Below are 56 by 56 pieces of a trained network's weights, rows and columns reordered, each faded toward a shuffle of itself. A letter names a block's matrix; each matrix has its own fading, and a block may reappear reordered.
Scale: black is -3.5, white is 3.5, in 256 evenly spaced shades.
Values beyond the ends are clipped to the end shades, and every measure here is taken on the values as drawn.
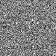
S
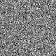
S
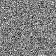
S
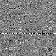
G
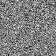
S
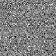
G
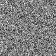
S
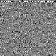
G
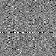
G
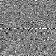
G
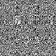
G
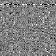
G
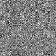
G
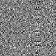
G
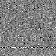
G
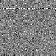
G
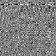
G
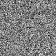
S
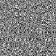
G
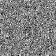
S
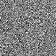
S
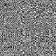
G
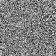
S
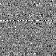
G
